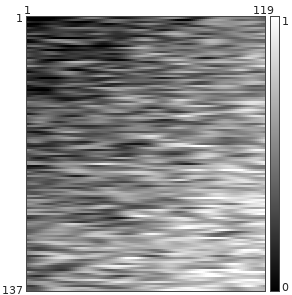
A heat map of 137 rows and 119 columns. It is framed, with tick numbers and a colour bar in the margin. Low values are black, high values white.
Grain: streaks across. Mirror symmetry: none. Ninth with the lowest average: top left. Slope: up to the bottom right. Ninth with the highest average: bottom right.
